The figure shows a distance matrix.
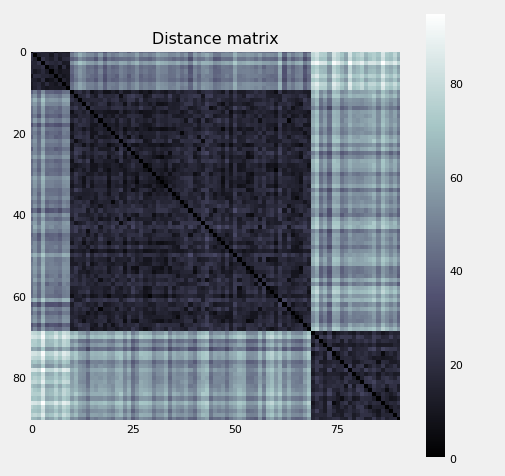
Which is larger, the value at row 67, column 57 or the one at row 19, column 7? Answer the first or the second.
the second
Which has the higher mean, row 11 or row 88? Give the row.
88
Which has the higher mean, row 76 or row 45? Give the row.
76
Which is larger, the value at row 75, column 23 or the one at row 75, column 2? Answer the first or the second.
the second
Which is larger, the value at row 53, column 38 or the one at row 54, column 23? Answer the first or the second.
the first
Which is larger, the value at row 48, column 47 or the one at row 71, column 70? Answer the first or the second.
the second
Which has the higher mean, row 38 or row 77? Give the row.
77
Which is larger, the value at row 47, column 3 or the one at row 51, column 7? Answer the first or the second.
the first
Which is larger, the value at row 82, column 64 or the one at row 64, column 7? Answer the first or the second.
the first
